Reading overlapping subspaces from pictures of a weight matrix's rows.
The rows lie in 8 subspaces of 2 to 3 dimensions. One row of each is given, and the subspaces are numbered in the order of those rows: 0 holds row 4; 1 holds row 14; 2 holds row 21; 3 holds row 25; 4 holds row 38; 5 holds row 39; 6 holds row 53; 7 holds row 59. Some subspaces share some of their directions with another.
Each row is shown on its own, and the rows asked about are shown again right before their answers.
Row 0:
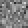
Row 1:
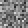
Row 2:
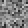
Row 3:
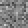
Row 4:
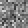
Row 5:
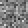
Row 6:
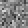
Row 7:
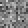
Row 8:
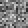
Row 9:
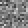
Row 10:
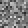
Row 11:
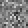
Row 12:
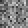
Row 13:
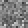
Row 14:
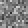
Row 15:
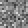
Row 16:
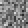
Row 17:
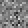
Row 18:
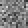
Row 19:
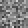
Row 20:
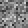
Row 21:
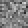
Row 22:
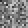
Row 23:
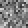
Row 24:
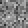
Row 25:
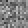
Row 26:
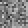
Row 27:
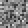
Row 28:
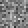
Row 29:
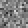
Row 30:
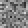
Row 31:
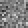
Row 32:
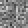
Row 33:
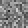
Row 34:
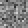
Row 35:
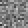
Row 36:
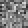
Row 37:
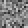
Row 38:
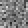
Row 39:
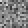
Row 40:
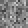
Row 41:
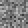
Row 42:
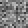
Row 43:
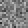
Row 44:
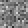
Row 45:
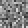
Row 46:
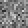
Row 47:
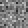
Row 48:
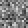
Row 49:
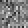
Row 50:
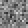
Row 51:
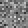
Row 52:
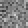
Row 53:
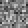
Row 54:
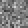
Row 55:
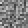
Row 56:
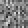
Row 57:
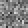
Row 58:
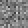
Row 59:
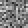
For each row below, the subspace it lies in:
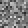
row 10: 2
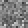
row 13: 7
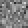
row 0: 2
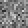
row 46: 0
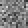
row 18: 4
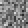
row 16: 3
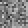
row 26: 5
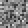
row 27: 6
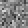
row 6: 0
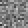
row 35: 5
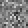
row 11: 4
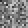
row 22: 5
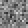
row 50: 6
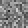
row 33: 2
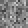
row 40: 5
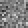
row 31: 4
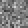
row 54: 6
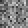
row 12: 5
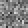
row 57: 1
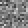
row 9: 5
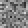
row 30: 2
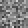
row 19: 6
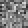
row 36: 2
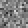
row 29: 6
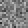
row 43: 1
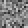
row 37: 7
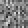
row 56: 3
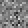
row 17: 4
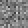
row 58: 3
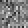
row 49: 3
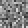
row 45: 2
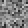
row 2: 7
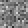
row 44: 1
